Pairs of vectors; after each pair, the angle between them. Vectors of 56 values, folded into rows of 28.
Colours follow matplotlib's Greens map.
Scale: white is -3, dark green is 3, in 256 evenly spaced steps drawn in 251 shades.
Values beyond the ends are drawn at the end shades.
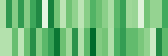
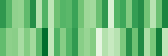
orthogonal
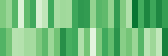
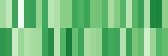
partly aligned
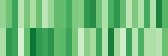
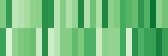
partly opposed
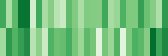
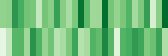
orthogonal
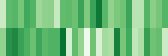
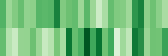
nearly opposite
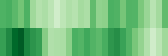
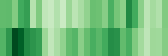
nearly parallel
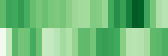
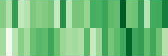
orthogonal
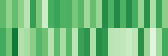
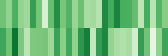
nearly parallel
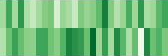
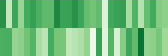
nearly opposite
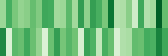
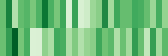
orthogonal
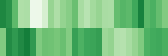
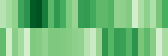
nearly opposite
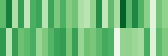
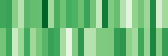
partly opposed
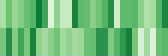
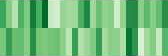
partly aligned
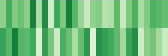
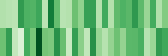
partly opposed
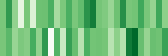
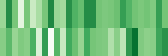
nearly parallel
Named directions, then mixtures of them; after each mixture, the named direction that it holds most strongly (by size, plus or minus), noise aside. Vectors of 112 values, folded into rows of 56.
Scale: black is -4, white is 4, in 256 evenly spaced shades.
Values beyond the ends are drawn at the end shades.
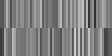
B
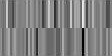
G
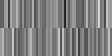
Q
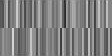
Q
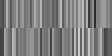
B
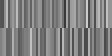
Q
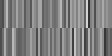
B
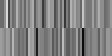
G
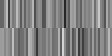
Q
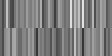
G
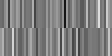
Q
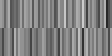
Q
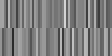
Q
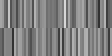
Q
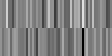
G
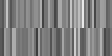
B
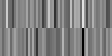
G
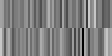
B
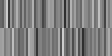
Q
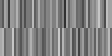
Q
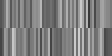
B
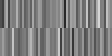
Q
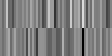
G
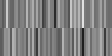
G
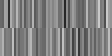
Q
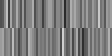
Q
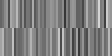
Q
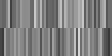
B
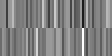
G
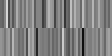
G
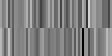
G
